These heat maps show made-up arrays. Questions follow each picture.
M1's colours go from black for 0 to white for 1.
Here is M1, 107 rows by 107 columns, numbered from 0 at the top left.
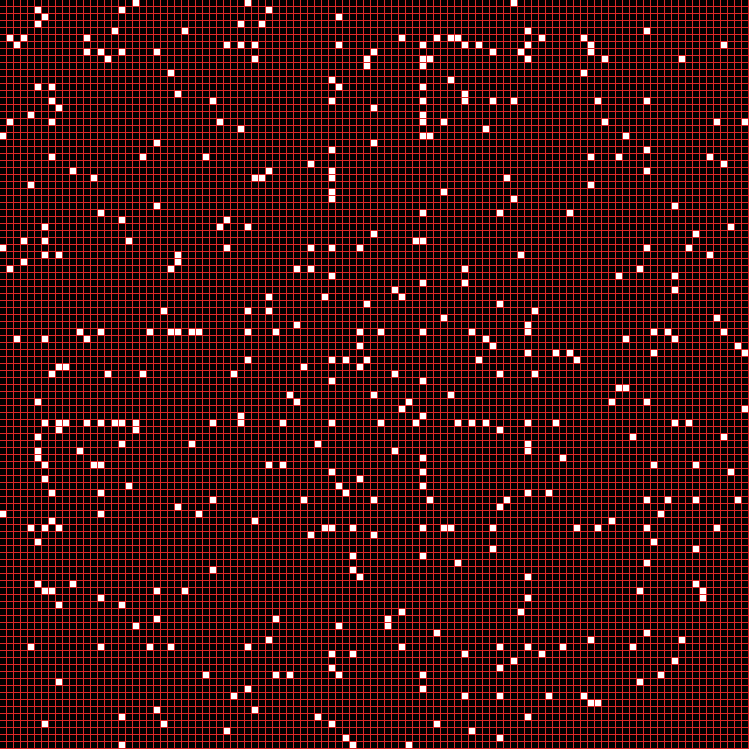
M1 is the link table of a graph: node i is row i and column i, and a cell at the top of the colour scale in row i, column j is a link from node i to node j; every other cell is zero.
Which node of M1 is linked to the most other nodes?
node 60
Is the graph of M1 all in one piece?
yes
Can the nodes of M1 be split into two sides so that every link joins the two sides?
no
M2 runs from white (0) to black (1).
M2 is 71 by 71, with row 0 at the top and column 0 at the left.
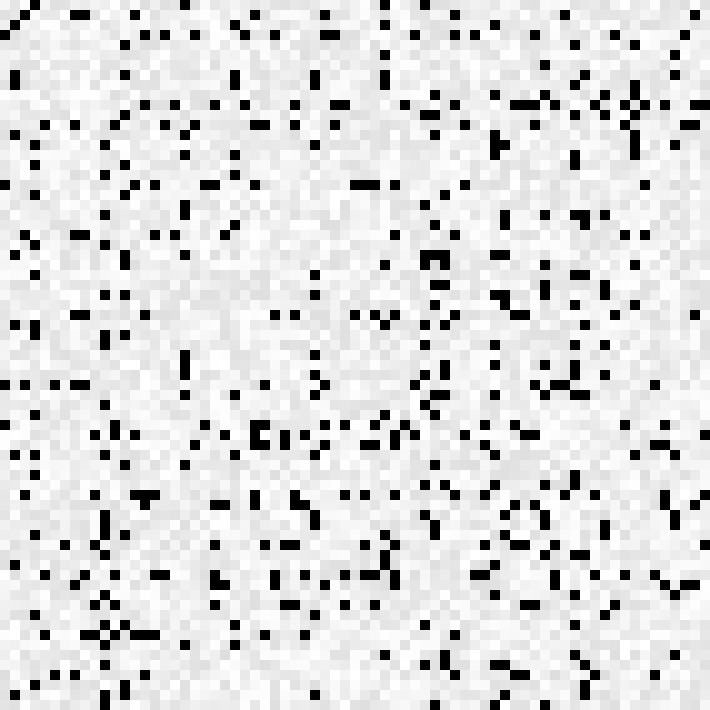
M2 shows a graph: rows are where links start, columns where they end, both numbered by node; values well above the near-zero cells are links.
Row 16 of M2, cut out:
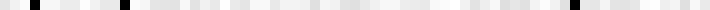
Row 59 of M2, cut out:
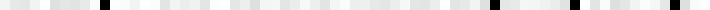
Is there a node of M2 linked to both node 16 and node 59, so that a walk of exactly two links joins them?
yes
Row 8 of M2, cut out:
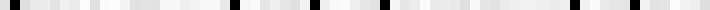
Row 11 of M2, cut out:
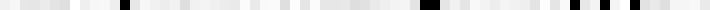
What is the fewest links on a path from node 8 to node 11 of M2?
2
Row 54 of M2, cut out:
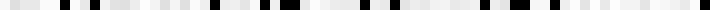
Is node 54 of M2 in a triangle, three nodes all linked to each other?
no
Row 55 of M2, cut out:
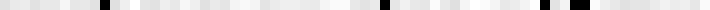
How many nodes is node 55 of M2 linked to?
5
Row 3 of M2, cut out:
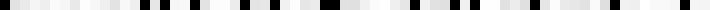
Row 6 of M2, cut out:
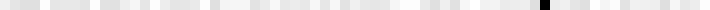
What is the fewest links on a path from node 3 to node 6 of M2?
5
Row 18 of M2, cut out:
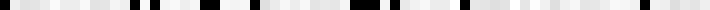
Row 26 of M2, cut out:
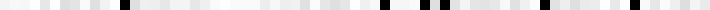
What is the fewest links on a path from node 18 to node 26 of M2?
3
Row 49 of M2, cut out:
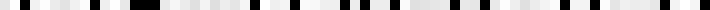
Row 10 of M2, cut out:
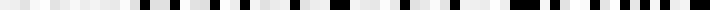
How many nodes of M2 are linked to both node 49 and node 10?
7
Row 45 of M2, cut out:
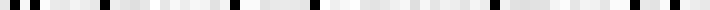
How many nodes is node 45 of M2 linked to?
8
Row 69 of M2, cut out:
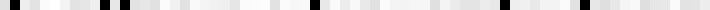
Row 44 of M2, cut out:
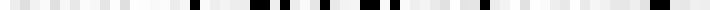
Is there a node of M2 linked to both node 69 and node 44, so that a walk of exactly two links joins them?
no
